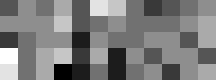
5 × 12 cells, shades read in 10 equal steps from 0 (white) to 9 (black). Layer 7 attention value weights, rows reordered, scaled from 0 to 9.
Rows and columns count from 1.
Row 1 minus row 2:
2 0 1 1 0 -4 -2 0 2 1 1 1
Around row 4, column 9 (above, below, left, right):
4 4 4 4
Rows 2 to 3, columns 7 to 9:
4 5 5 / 5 5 4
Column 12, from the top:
4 3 3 6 3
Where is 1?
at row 1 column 6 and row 5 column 1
